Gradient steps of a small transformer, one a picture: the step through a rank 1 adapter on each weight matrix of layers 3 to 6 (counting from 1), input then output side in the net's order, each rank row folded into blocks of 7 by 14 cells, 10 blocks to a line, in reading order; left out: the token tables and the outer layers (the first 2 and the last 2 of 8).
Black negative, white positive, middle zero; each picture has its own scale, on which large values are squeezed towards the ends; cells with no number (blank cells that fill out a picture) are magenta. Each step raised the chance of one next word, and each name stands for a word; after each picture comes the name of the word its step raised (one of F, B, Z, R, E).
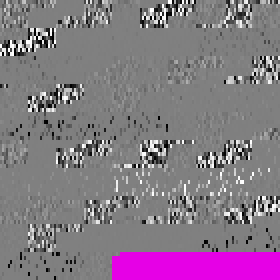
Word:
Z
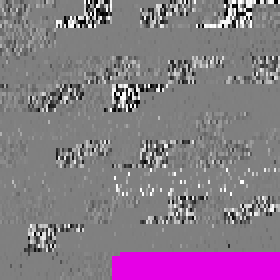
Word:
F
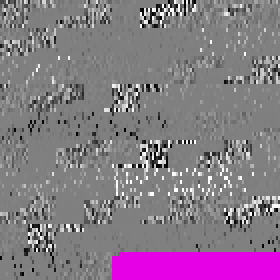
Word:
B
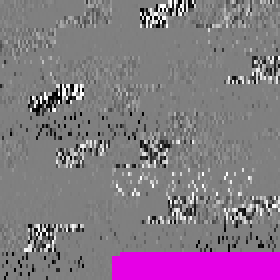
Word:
Z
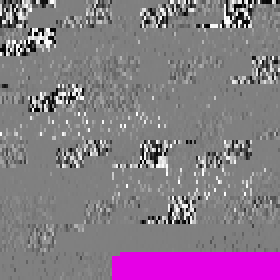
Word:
F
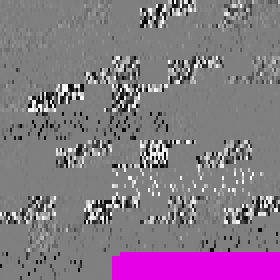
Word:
Z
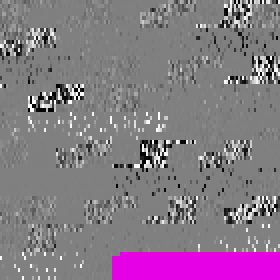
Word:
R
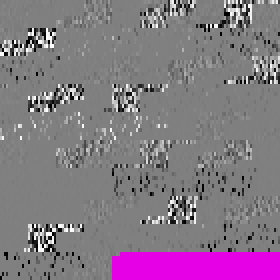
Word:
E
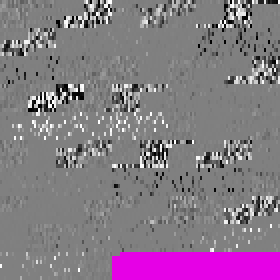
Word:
R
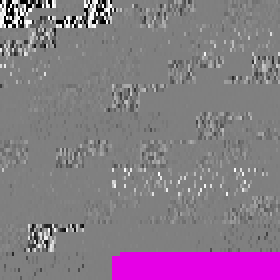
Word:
B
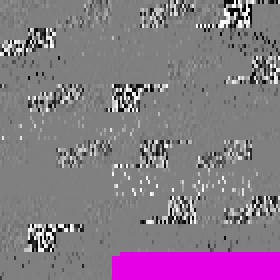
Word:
F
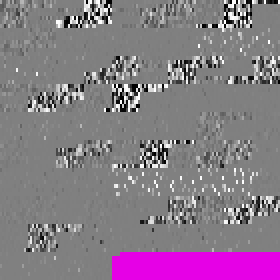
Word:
F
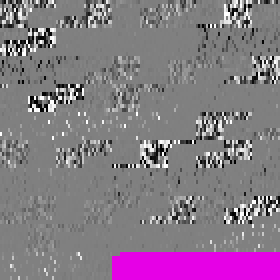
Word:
R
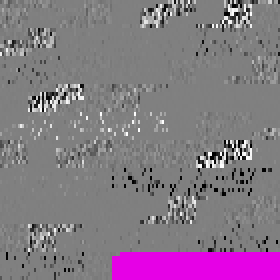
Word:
E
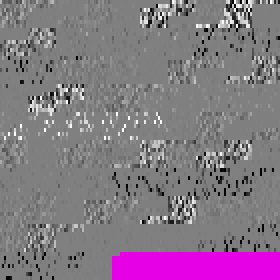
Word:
E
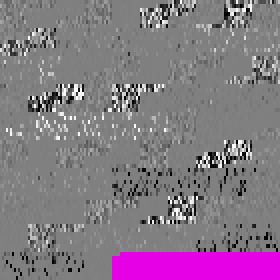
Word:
E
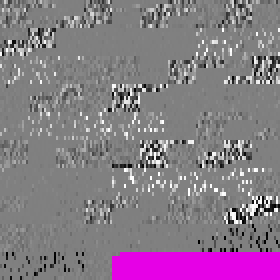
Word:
B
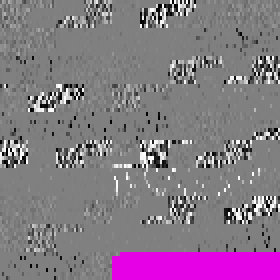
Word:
Z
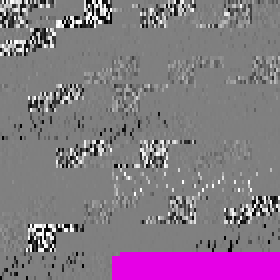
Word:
Z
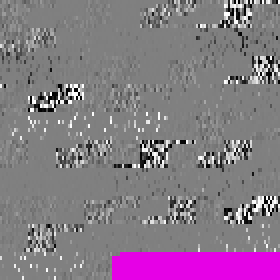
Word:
R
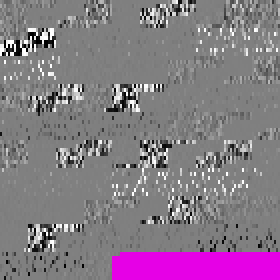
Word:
B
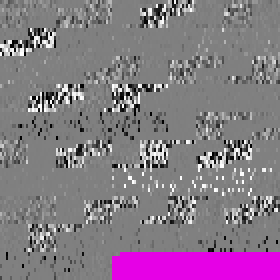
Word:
Z
